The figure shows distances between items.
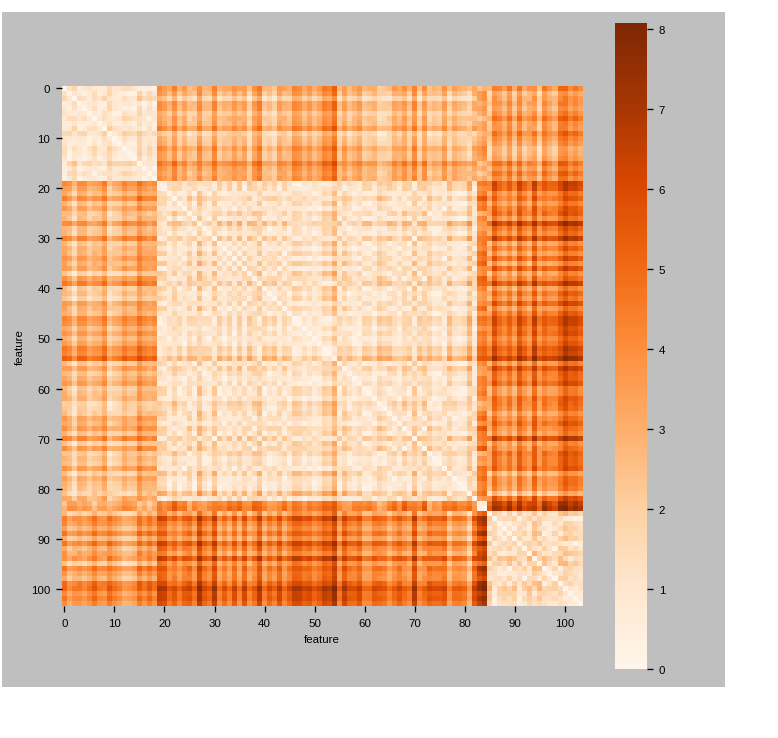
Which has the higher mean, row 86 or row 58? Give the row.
86
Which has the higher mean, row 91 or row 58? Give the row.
91
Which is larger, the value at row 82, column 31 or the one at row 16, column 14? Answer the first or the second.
the first
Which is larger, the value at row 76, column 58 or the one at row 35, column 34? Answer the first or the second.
the second
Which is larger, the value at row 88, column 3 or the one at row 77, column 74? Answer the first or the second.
the first
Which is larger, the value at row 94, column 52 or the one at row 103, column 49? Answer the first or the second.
the first
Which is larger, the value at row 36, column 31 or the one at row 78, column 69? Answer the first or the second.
the first
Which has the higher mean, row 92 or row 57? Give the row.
92
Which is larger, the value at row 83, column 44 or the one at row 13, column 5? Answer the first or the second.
the first
